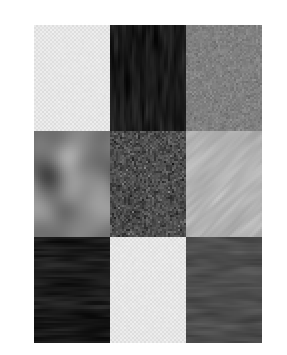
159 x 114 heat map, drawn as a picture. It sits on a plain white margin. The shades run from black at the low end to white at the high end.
The table splits into 3 rows of 3 panels. Panel 1,1: very high, checkered, faint in contrast. Panel 1,2: very low, streaked downward, faint in contrast. Panel 1,3: middling, fine-grained, faint in contrast. Panel 2,1: middling, smooth. Panel 2,2: low, fine-grained. Panel 2,3: high, slanting up to the right, faint in contrast. Panel 3,1: very low, streaked across, faint in contrast. Panel 3,2: very high, checkered, faint in contrast. Panel 3,3: low, streaked across, faint in contrast.
